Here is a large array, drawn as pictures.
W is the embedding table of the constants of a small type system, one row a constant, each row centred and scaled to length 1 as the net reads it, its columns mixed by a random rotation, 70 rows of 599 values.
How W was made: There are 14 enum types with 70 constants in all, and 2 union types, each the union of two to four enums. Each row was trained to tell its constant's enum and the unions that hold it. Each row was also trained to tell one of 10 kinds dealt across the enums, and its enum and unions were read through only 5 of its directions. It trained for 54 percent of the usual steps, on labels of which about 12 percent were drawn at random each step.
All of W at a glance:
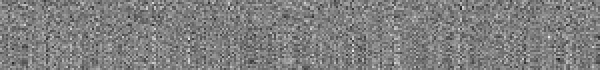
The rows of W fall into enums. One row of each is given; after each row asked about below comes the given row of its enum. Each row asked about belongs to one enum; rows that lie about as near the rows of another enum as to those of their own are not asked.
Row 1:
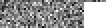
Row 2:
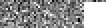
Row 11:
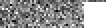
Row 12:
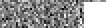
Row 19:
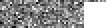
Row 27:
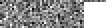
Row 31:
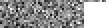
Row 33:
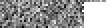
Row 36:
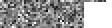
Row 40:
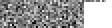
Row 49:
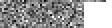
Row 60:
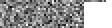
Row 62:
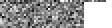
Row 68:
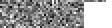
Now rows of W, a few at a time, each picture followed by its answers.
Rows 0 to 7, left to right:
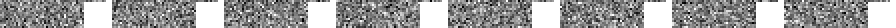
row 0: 33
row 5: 1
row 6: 60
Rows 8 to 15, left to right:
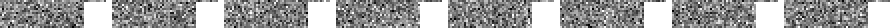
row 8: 68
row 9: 68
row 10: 33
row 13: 1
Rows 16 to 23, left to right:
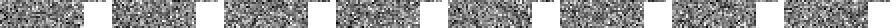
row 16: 33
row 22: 49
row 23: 40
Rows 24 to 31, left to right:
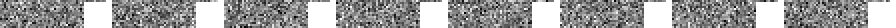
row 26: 49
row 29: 62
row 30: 27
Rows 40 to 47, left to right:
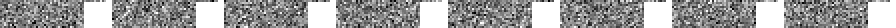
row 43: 12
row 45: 62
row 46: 12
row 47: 12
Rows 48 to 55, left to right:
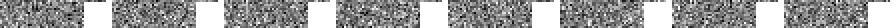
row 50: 60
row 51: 49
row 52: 27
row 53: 19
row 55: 60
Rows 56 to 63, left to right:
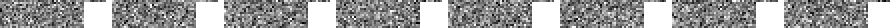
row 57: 49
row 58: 62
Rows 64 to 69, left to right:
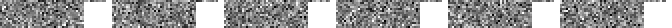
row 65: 68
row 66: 33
